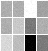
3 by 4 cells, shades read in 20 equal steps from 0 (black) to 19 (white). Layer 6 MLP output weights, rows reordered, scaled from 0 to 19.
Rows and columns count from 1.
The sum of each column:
42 42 28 34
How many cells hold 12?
1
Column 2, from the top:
13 15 14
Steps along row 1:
same up down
